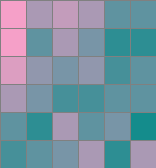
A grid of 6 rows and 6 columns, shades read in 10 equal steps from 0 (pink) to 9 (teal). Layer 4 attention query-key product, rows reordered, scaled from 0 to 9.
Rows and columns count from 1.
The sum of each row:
20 30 27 34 37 32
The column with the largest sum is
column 5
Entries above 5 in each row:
2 3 2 4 4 3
